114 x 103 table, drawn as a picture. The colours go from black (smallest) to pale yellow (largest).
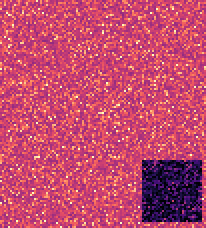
Odd patch: lower, in the bottom right. Mirror symmetry: none. Ninth with the lowest average: bottom right. Stripes: none.
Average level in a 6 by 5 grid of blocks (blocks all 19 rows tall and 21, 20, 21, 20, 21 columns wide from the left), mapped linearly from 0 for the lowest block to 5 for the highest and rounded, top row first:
5 5 5 5 5
5 5 5 5 5
5 5 5 5 5
5 5 5 5 5
5 5 5 2 0
5 5 5 2 0
